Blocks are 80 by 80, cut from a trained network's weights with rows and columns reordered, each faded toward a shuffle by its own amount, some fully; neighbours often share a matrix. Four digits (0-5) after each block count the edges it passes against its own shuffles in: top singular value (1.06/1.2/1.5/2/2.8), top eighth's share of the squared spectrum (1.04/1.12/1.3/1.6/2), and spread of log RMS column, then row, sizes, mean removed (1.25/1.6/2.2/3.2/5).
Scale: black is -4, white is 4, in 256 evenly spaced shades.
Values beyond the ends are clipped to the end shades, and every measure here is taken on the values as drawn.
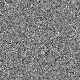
0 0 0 0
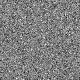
0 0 0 0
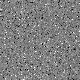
0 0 0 0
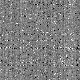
3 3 0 2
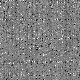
3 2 0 2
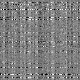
4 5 1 4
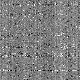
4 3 0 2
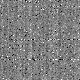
3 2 0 2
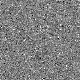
2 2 0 1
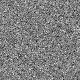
0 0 0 0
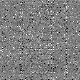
3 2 2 0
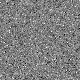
0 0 0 0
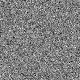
1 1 0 0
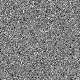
1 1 0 0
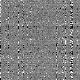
4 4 3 0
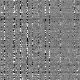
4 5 4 0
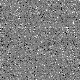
2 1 1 0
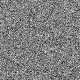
1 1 0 0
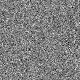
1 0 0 0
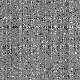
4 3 0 2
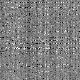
4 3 0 3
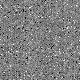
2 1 0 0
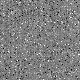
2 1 0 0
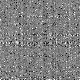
3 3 0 3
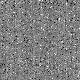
2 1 0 1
